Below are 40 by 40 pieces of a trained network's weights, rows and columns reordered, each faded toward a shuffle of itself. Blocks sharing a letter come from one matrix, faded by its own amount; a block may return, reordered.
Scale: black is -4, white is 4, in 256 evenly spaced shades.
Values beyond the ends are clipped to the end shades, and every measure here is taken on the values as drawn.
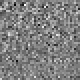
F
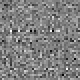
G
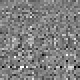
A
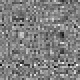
A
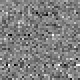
F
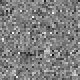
F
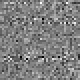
G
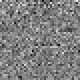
F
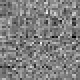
A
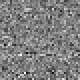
F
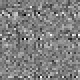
G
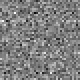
F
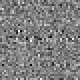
F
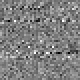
G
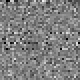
G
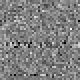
G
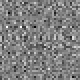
A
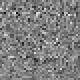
F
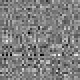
A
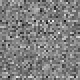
F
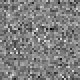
F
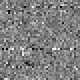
F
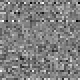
G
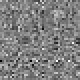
A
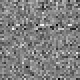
G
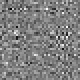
A
